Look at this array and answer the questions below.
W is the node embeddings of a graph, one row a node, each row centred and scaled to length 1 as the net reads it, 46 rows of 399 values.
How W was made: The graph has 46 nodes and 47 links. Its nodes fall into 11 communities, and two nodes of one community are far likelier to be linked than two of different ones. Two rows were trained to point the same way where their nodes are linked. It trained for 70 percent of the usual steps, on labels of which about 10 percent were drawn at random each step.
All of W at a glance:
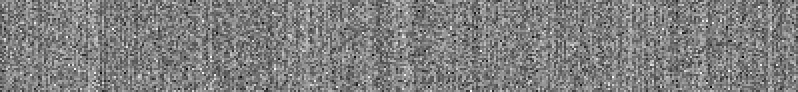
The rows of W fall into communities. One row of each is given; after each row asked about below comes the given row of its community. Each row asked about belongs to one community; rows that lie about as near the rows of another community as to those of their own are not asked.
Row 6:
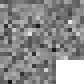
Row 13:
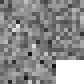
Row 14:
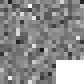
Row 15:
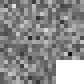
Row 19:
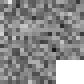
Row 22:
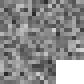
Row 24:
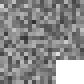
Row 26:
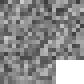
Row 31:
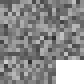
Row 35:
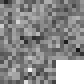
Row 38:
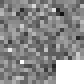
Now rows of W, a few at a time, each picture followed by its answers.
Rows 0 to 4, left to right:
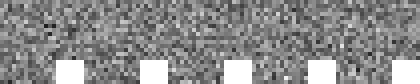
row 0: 26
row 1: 19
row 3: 31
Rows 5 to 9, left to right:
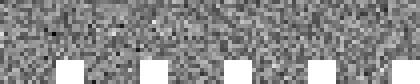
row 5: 24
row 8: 24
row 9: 26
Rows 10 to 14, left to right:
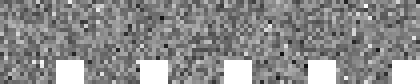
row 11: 19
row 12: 35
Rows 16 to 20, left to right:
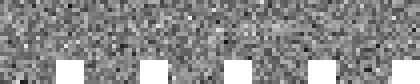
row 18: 15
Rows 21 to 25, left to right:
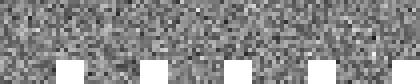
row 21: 6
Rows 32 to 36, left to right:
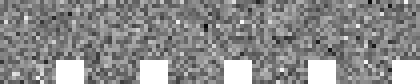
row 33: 14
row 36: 14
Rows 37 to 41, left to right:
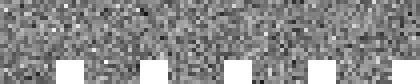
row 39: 38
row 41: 35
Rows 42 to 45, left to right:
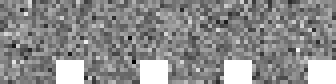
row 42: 22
